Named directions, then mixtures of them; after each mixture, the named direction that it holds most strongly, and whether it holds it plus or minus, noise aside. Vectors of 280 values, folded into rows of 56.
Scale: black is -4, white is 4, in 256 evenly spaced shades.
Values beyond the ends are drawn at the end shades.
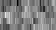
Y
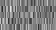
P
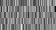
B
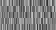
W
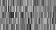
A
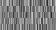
W, plus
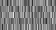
W, minus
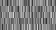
W, minus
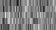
Y, plus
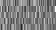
B, minus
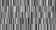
W, minus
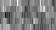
Y, minus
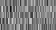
P, minus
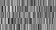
P, plus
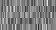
P, plus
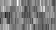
Y, minus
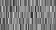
P, minus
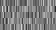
B, plus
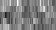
Y, minus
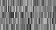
A, plus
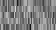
A, plus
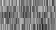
W, plus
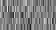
A, plus
